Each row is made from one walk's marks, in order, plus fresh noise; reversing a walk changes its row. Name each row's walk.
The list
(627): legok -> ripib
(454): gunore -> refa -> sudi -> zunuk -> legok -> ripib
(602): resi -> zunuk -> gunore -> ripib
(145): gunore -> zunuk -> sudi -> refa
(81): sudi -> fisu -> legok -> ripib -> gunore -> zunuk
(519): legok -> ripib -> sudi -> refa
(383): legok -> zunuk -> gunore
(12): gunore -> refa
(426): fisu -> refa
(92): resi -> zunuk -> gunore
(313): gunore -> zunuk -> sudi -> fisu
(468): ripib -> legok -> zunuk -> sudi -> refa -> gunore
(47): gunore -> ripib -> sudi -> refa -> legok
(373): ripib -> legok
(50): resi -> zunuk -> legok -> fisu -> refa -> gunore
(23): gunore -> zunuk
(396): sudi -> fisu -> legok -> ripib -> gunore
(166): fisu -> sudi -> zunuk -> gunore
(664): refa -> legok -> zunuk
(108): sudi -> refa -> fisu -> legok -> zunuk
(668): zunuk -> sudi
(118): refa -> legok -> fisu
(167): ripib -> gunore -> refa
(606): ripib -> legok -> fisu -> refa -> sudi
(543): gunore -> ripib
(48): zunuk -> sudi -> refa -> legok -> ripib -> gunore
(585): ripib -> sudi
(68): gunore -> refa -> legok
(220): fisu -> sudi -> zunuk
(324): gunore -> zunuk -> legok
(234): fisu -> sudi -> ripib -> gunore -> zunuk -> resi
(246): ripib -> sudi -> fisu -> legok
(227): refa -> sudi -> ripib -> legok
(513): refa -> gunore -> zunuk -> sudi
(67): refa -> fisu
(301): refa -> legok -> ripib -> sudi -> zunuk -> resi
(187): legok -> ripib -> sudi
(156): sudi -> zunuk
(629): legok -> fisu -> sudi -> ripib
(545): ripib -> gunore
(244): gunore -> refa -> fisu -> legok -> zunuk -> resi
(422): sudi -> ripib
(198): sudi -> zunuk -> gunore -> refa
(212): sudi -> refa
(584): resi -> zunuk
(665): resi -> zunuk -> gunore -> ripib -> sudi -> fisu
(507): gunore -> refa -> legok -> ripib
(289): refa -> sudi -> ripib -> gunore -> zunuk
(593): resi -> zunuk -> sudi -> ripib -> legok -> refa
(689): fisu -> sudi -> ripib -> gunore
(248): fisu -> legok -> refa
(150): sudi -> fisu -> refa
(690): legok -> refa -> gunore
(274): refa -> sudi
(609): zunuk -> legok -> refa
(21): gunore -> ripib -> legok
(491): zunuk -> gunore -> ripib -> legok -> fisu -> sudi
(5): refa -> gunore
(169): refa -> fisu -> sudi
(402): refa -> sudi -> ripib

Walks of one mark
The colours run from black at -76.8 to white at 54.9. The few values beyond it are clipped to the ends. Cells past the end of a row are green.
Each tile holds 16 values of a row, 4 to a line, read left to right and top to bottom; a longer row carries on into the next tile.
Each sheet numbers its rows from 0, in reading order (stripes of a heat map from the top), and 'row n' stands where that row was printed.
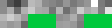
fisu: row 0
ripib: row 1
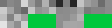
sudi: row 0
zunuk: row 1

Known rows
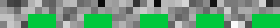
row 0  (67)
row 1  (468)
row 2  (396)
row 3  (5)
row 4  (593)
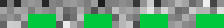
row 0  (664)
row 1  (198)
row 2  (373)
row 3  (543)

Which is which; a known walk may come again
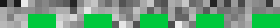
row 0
(156)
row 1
(665)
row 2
(426)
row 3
(12)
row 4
(23)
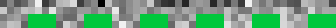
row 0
(454)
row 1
(690)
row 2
(519)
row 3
(664)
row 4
(668)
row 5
(169)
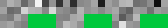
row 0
(543)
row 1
(81)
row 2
(468)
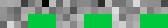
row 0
(50)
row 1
(166)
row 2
(274)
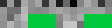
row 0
(289)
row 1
(108)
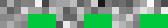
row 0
(602)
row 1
(167)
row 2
(629)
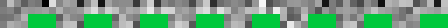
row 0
(383)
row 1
(21)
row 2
(373)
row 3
(227)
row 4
(627)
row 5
(198)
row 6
(324)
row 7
(545)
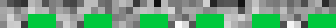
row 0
(118)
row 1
(67)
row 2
(396)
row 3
(593)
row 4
(313)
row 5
(248)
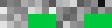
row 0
(187)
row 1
(5)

